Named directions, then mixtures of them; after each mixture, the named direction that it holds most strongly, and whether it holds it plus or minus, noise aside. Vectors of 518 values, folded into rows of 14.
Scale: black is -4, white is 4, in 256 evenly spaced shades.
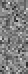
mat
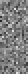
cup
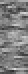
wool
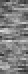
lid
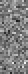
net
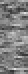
wool, plus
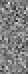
mat, plus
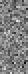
net, minus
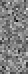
mat, plus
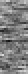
lid, minus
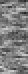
wool, minus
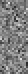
mat, plus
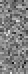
net, minus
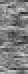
wool, minus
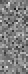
cup, minus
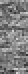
wool, plus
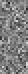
mat, minus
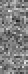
net, plus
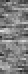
lid, plus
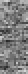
lid, minus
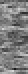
wool, minus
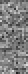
cup, minus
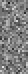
mat, minus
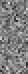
mat, plus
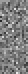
cup, plus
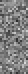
net, plus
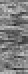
wool, minus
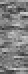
wool, plus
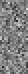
mat, plus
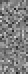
cup, minus
